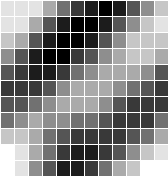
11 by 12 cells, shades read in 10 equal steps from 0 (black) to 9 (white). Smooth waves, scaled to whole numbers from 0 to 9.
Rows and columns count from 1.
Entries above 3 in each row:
7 6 6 6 6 6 6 8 6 7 8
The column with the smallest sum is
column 6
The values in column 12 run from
2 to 9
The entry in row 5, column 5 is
2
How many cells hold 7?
12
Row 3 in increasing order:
0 0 1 1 3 3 5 6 7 7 7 7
